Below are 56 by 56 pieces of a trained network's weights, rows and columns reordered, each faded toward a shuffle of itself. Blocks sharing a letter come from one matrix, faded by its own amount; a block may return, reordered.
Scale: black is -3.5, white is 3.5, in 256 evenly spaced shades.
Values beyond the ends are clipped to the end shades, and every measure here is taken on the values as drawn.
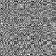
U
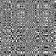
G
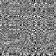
U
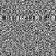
U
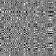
G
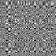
G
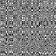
G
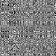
U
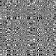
G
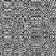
U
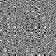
G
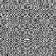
U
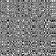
G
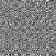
U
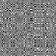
G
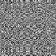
U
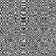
G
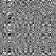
G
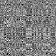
U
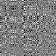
G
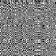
G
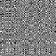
G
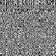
U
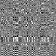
G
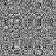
U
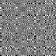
G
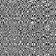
G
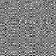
G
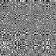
G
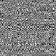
U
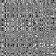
G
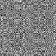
U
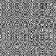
U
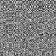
U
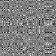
G
